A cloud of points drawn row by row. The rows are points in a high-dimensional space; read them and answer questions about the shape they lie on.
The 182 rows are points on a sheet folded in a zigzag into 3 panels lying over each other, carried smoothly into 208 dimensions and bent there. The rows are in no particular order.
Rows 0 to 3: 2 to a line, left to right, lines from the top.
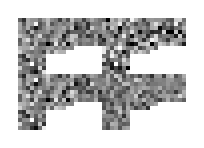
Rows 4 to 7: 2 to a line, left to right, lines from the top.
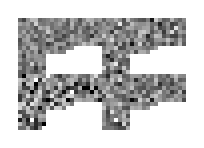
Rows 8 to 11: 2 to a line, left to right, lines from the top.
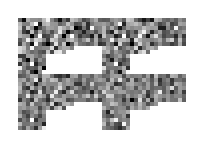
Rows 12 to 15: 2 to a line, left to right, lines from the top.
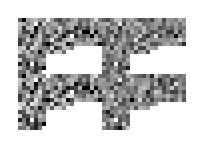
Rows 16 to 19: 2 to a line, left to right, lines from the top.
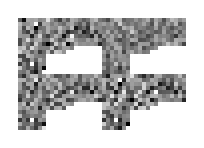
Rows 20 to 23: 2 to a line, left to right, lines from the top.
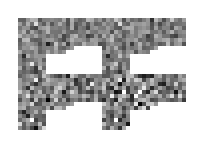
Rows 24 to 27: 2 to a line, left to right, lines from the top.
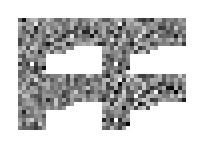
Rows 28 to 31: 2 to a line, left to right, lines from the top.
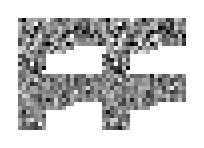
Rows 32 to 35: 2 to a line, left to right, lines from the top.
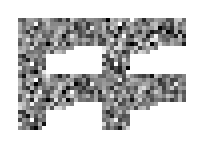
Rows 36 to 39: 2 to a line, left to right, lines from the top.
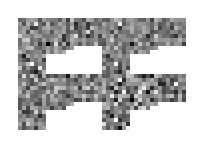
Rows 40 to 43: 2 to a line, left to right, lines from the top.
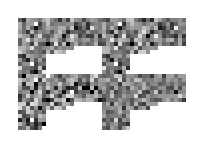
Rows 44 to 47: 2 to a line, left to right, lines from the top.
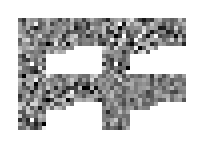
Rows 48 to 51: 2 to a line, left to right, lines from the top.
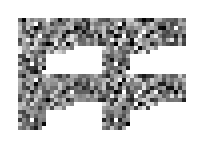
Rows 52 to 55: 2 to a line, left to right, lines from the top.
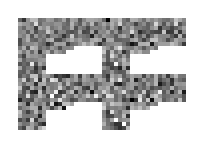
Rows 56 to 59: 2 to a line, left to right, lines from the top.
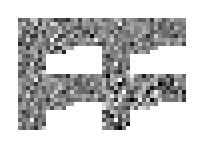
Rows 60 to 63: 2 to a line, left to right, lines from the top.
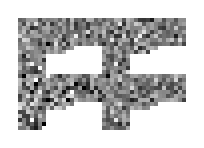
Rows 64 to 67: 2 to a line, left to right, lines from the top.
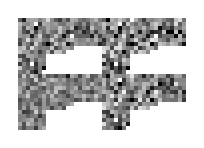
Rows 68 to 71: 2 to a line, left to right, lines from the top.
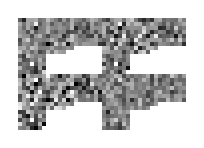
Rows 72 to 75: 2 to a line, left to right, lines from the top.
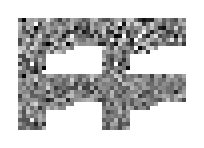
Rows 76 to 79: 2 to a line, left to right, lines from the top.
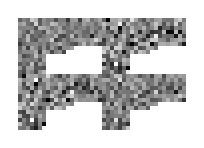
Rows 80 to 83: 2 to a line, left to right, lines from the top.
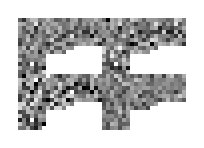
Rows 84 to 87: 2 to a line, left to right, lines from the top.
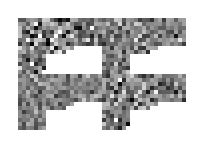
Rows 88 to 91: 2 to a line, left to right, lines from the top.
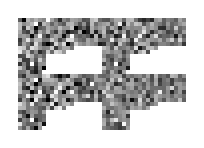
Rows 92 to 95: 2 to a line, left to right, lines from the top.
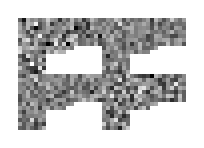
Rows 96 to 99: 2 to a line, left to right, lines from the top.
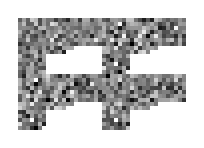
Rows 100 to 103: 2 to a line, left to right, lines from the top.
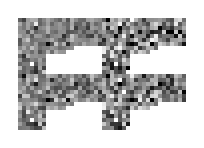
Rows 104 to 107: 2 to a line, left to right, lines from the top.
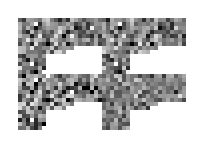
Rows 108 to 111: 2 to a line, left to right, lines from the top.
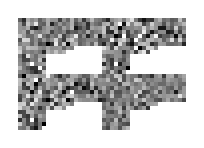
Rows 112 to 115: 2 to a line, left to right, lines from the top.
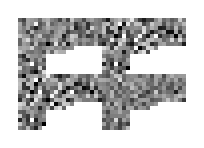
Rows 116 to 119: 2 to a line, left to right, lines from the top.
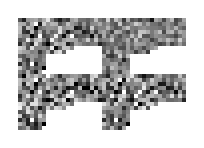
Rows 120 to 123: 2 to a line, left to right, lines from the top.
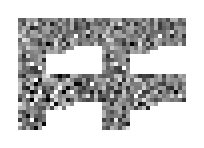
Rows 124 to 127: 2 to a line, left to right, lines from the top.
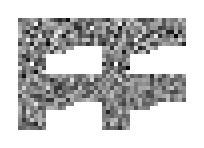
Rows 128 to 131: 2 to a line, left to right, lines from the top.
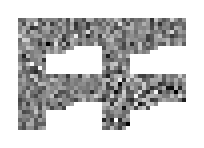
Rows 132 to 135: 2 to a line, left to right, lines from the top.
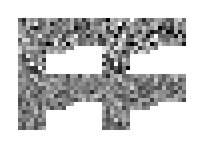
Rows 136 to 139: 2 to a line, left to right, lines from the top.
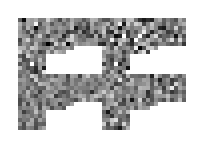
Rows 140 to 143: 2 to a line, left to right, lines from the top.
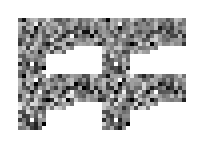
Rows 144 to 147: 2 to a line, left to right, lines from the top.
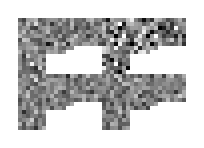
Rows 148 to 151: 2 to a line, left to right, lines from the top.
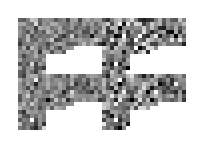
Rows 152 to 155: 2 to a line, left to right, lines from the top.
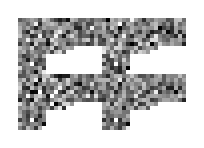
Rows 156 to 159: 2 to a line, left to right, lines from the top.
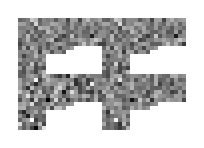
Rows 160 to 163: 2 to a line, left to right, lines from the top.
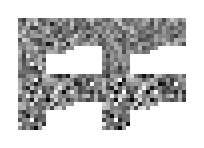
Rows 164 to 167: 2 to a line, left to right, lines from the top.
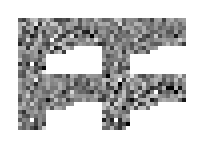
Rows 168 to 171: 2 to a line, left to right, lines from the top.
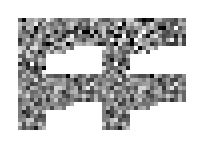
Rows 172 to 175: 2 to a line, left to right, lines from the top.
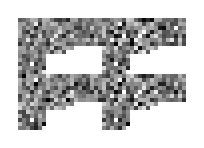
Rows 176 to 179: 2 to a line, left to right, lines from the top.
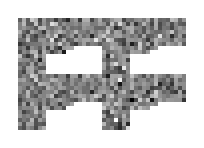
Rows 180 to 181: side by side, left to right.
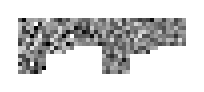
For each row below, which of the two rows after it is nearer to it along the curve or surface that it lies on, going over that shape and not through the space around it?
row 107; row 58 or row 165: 165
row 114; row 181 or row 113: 113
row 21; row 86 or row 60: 60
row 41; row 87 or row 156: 87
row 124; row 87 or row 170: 170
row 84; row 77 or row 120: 120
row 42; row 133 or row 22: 133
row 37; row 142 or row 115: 142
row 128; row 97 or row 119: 97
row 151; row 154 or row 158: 158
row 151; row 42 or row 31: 31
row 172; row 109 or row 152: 109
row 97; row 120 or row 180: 120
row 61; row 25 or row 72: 25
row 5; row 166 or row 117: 117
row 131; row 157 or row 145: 157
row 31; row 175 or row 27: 175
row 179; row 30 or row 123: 30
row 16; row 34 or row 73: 73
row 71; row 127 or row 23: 127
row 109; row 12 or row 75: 12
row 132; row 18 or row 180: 180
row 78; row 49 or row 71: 71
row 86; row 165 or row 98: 165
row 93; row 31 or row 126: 31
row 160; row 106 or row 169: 106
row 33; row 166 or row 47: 166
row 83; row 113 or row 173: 113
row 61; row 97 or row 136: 136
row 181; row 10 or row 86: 10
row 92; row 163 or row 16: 163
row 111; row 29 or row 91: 91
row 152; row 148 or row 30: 30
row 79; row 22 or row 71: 71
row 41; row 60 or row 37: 60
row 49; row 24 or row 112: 112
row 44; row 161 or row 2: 2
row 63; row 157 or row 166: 157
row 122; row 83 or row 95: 95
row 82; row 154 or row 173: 154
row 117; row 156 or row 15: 15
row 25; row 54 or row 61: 61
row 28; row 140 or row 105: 140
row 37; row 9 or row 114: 114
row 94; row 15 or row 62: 62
